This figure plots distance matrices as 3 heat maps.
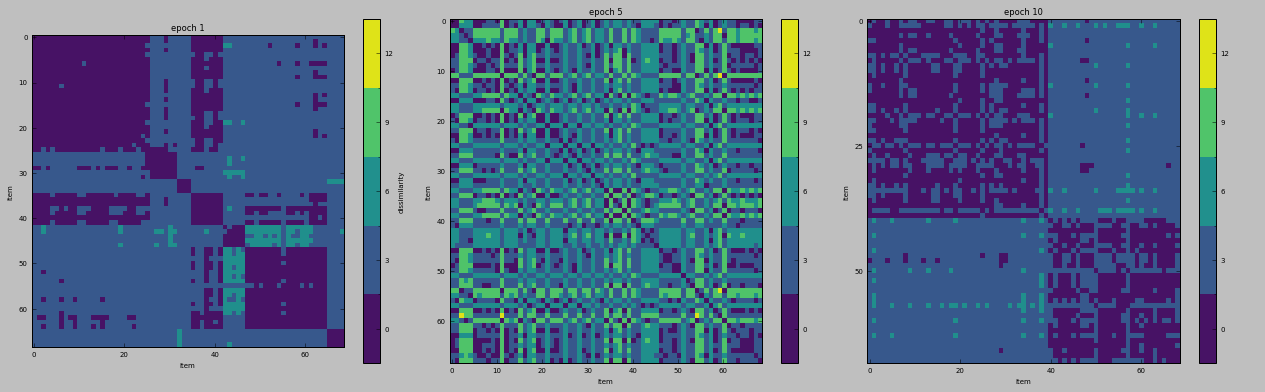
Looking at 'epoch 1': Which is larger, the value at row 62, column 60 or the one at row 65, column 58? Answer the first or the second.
the second
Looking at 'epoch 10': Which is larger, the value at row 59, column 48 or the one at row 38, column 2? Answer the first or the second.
the second
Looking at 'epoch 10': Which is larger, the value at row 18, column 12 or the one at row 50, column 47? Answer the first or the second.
the second
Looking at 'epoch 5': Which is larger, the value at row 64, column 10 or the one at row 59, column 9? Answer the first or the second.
the second
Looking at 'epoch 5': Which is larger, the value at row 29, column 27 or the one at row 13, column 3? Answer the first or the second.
the second
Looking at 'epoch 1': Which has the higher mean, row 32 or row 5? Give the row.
32
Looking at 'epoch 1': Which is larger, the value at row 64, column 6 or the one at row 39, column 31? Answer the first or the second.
the second
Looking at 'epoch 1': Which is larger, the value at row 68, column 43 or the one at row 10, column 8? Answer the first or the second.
the first
